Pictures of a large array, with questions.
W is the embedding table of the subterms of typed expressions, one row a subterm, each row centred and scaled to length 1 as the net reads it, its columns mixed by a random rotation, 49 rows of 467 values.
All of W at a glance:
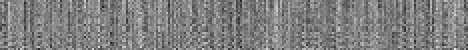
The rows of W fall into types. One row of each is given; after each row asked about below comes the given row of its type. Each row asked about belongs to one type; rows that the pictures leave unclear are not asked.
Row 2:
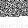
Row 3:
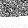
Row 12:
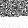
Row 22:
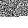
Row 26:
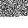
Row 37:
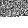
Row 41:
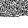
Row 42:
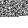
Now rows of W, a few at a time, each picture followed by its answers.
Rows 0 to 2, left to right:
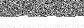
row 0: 41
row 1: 2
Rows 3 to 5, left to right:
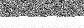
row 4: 2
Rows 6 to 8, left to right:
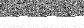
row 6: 2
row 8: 22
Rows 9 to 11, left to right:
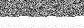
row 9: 2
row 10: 37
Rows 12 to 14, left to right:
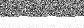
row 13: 26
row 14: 2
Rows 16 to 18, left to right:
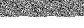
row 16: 12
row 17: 3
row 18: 26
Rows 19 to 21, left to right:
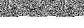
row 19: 42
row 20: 26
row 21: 42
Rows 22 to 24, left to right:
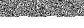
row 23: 42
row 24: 12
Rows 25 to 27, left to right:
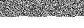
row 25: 26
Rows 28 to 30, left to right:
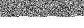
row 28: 22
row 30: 26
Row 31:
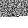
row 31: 22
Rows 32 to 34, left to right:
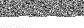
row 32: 42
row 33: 12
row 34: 41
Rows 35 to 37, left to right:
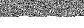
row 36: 12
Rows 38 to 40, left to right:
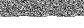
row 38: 3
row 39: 26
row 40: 12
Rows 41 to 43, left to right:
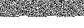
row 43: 12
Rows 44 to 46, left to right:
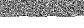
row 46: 41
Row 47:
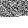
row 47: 41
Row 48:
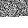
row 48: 2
